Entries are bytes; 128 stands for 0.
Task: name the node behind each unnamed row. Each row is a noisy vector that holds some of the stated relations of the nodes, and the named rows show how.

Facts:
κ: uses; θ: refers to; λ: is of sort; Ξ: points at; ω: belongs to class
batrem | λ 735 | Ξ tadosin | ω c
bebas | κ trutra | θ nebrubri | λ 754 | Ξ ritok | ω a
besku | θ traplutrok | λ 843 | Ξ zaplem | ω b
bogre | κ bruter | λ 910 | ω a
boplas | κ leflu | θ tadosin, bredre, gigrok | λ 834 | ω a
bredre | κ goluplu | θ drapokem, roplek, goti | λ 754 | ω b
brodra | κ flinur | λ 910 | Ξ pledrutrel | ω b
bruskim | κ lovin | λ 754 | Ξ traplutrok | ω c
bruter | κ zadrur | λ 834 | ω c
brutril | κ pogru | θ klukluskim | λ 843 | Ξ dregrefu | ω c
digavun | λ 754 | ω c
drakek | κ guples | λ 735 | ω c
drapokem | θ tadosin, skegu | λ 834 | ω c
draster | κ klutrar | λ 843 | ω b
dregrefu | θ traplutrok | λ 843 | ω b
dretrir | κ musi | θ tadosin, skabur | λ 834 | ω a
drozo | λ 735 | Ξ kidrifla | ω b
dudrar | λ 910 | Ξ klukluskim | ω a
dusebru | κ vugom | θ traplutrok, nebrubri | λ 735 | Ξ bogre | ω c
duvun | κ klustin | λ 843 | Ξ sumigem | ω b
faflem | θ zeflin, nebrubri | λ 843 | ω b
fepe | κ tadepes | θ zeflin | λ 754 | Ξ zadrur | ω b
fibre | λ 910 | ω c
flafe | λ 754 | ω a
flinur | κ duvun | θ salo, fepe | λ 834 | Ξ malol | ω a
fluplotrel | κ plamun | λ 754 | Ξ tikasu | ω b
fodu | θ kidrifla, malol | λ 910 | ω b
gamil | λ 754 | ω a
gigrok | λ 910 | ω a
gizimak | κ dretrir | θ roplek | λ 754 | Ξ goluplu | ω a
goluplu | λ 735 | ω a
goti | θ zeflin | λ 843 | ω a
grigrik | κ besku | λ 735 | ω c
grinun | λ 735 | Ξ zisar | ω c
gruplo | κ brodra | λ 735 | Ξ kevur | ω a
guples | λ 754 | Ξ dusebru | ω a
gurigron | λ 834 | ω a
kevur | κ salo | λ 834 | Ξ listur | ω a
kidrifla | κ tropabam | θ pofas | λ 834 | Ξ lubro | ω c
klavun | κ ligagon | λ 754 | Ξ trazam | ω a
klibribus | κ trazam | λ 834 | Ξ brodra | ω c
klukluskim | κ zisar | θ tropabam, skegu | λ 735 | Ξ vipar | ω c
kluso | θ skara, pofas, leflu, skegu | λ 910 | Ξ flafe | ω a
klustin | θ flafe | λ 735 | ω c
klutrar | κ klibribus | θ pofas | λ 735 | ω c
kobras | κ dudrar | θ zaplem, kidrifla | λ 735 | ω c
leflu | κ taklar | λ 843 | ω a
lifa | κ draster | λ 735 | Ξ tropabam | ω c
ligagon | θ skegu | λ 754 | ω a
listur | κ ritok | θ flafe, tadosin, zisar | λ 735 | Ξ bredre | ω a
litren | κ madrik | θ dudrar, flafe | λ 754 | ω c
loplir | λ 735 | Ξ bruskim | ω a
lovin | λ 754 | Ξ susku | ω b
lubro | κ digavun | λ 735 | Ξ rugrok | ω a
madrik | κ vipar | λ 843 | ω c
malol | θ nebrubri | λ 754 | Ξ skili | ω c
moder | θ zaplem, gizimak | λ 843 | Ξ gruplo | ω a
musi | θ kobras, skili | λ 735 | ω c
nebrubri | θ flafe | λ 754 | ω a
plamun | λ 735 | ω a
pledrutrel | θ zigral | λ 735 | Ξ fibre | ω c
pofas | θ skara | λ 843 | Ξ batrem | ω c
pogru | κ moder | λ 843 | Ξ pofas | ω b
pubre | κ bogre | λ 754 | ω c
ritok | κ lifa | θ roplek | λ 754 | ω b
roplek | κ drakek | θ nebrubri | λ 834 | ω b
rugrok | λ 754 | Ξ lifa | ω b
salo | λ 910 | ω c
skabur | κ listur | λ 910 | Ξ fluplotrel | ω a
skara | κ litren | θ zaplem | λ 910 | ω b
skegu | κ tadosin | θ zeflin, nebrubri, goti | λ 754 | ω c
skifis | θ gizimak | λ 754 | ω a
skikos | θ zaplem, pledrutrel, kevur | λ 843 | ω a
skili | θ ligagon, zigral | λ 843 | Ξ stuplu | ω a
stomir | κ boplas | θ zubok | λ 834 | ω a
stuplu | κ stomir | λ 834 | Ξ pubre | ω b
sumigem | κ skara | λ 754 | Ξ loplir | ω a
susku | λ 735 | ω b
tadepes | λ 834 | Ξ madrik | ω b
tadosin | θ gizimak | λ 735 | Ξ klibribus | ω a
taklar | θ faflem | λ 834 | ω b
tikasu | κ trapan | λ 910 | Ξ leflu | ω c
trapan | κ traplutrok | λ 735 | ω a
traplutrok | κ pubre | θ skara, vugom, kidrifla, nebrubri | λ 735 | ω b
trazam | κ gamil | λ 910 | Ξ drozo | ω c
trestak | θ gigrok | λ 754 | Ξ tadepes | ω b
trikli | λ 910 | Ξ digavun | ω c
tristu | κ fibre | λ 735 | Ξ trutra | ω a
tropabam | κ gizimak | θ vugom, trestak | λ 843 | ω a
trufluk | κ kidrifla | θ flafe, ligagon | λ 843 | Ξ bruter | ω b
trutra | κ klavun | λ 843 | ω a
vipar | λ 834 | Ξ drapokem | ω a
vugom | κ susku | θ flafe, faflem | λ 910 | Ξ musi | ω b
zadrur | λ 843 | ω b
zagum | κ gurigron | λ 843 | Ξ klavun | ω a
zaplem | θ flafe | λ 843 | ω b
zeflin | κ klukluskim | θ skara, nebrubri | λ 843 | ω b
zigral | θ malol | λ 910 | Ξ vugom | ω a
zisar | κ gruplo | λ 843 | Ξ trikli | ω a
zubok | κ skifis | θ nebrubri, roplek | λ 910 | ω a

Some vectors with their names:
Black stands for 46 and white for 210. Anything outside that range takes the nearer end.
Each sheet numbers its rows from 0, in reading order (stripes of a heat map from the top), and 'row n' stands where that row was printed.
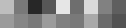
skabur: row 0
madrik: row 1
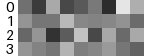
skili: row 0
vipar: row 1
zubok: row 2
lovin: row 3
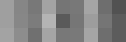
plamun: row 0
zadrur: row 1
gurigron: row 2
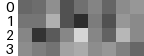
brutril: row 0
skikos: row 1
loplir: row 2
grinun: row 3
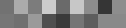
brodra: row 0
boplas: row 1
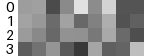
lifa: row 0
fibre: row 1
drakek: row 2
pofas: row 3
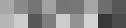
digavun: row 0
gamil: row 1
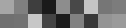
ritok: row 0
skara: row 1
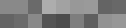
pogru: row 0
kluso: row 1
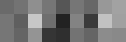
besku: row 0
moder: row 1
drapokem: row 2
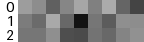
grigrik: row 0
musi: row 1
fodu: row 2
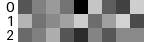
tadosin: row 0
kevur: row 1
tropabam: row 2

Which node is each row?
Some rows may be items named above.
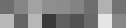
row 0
duvun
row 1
listur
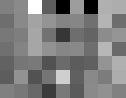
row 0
zaplem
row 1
duvun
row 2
taklar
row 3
duvun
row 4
traplutrok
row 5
bebas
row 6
bredre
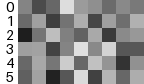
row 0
zisar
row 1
faflem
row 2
kidrifla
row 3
lifa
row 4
brodra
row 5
roplek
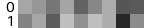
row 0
fibre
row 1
batrem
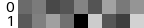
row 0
goti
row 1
tadosin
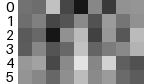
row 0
skara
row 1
goti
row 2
zeflin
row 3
dusebru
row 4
lifa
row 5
tristu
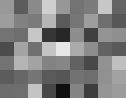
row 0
gruplo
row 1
zadrur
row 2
kobras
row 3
lubro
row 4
nebrubri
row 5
gizimak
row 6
skara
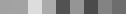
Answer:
flafe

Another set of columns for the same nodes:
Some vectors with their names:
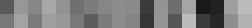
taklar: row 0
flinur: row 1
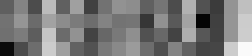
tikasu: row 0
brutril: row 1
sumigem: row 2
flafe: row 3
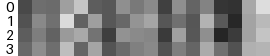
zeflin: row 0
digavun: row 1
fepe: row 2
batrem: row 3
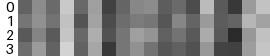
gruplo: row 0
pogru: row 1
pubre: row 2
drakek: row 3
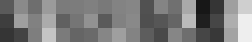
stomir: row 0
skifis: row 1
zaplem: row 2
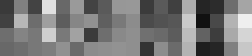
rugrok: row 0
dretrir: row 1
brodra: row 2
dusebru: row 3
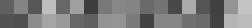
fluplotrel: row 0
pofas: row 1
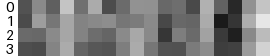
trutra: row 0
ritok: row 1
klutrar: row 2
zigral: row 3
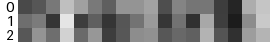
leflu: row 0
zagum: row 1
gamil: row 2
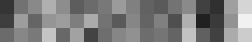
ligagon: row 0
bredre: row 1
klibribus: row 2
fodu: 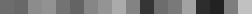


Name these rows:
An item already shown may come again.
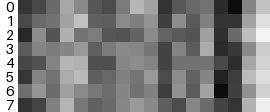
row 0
kidrifla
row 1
zeflin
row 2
skabur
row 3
bebas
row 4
skara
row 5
goti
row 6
brutril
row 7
zaplem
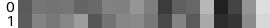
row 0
trufluk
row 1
bebas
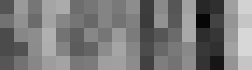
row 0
klukluskim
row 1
brutril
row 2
klustin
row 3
malol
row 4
traplutrok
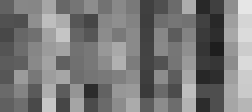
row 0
litren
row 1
skara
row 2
zeflin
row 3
traplutrok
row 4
skili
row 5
klukluskim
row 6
tristu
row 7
grigrik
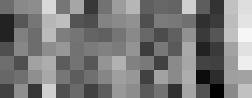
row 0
fibre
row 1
nebrubri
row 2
zisar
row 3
zubok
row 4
pledrutrel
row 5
besku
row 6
klavun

